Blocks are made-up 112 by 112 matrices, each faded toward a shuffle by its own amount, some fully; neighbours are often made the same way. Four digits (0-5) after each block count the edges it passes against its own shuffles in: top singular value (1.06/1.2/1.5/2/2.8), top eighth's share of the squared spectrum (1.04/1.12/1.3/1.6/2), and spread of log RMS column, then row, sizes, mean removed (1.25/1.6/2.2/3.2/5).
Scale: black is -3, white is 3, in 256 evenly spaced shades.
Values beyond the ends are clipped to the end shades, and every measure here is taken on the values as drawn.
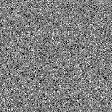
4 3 1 1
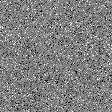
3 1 0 0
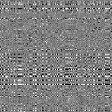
5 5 3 4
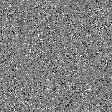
3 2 0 1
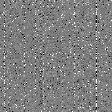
4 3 3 1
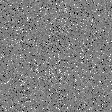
2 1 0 0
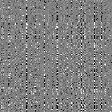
5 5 4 2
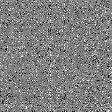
3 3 2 1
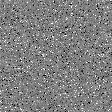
2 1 0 0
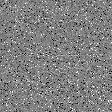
3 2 0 0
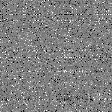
4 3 1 2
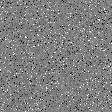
0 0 0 0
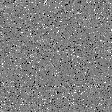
3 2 0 1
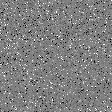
2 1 0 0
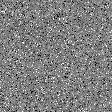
2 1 0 0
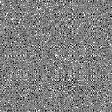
5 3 2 2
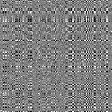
5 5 4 4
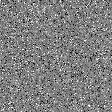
3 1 0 0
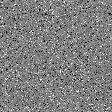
0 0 0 0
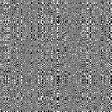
5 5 4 3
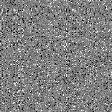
4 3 2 1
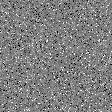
0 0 0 0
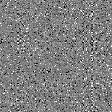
4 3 2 1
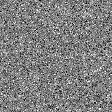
2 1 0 0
